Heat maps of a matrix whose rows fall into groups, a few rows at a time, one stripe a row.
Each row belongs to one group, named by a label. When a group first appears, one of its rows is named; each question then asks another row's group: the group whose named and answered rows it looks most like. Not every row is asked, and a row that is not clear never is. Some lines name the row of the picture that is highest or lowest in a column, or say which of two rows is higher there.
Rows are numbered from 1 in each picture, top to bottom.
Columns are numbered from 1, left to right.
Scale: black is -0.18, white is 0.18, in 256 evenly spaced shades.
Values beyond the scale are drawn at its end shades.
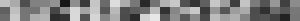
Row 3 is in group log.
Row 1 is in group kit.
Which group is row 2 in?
log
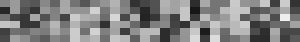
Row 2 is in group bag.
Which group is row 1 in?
bag
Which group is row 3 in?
bag
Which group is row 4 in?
kit
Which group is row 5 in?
log
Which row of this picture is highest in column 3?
6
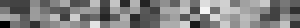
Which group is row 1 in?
bag
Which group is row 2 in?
bag
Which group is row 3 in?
kit
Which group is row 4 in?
bag
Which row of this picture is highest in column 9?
2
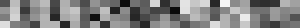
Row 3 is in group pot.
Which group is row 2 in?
pot
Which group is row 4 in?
kit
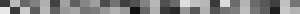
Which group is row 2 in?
pot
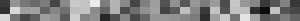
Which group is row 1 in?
log
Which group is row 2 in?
log
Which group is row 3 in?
kit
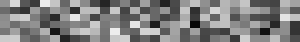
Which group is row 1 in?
pot
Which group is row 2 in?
bag
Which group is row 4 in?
bag
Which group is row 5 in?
log
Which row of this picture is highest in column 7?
3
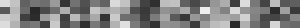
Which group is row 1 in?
kit
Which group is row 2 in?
bag
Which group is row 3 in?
kit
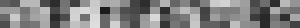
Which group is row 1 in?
bag
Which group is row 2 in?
log
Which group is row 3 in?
log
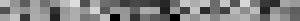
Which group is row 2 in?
log
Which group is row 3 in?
pot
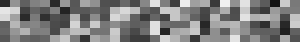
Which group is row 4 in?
log
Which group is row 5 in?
log
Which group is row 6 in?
bag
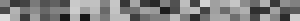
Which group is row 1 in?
bag
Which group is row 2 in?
log
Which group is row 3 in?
kit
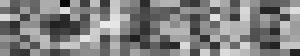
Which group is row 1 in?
kit
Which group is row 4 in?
bag
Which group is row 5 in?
bag
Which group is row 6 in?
log
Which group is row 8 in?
bag
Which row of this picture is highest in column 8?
7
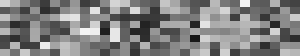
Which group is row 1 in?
kit
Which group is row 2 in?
bag
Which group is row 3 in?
pot
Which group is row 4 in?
bag
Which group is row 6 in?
bag
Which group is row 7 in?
pot
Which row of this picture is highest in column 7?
3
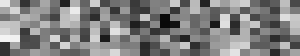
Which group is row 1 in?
kit
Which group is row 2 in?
pot
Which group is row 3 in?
pot
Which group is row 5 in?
kit
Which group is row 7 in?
bag
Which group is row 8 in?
bag
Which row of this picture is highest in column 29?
3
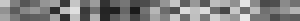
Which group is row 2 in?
pot
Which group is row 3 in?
kit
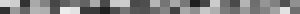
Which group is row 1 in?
kit
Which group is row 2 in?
pot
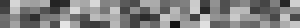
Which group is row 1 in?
log
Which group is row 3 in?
bag
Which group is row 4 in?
pot
